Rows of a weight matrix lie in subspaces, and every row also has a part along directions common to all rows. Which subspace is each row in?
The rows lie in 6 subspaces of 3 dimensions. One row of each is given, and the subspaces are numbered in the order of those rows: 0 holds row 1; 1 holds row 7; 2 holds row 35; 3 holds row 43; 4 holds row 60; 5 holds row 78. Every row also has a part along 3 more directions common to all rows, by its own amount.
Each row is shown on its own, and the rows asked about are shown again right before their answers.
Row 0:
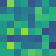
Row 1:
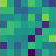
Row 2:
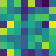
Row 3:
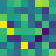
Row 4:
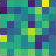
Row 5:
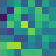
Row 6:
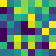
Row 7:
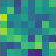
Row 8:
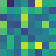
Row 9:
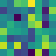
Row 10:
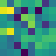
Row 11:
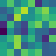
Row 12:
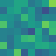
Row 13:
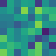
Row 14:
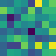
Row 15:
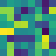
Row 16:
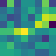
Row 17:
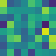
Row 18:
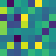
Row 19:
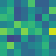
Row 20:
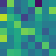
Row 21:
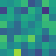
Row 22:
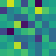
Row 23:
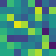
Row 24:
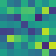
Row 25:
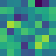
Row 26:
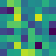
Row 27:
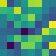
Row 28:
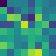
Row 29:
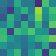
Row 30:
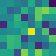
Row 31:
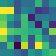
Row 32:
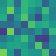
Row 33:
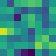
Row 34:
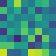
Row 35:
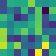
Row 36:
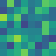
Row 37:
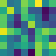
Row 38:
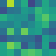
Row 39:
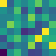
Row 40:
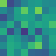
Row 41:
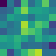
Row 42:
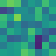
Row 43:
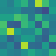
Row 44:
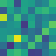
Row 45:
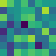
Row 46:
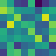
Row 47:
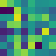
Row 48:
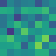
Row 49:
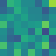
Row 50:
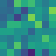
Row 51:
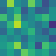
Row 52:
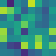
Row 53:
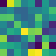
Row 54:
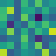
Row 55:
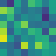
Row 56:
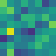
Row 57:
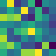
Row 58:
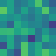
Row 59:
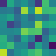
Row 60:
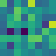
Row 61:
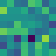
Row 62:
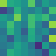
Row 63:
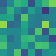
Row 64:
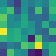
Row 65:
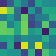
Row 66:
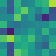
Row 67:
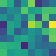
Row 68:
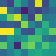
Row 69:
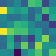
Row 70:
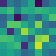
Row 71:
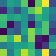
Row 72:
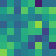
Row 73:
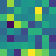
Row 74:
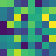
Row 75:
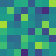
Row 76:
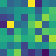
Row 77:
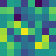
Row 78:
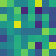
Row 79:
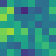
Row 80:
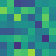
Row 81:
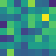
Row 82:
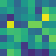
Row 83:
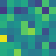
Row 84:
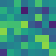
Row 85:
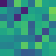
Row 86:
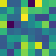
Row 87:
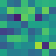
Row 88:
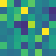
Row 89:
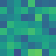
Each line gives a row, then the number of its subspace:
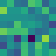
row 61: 0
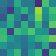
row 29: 5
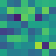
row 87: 3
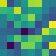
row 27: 4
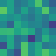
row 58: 0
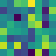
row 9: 2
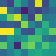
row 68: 3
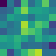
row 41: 3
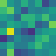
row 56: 4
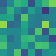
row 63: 0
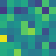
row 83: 0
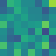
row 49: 0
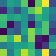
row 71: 0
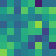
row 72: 5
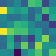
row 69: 0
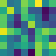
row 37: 2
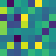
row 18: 1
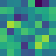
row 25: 3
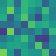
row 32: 5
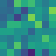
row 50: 2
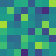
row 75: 0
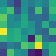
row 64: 1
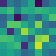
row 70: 3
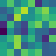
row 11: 5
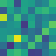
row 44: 1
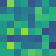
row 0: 4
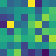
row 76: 4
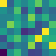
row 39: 5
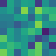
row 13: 5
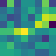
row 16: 4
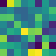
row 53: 1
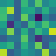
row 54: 5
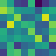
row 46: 2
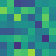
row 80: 2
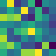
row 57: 2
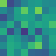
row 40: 1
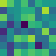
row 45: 1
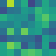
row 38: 4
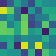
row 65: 2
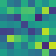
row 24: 3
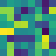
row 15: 4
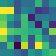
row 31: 2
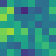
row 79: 1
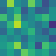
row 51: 5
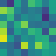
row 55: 4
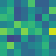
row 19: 5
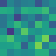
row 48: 3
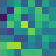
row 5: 1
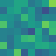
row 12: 0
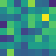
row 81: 4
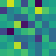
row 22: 3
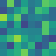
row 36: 1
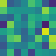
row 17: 0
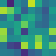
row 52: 4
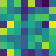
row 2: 3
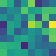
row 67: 5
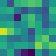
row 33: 2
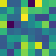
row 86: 1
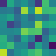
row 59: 5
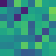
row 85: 2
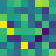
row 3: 3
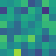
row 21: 0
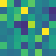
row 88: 2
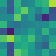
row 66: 4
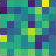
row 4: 0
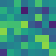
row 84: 5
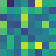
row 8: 1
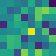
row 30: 0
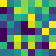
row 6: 2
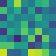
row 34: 1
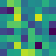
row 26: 5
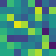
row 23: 4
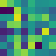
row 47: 5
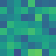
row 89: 0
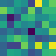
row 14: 2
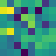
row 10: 1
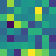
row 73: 4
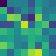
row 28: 3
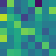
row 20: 1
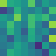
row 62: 3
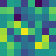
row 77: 3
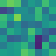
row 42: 3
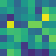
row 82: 4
